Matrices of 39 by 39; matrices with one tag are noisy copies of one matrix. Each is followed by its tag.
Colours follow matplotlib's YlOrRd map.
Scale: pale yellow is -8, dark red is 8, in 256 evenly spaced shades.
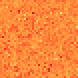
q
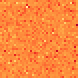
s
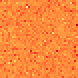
s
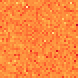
s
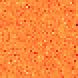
s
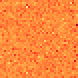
s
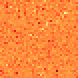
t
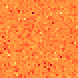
q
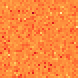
q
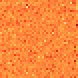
s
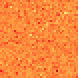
t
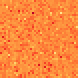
q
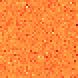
s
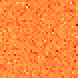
s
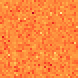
q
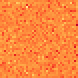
s
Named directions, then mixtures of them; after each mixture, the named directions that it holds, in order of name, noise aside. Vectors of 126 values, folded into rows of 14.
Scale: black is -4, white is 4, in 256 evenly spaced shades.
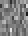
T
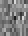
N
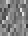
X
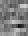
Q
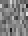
T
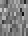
N, X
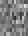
N, Q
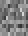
Q, X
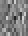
N, X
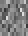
X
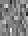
T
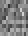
Q, X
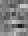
Q
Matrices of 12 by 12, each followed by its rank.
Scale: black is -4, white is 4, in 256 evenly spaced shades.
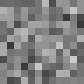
full rank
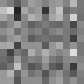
two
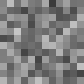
full rank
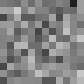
full rank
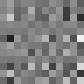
two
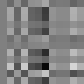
one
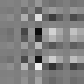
one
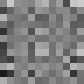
two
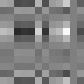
one
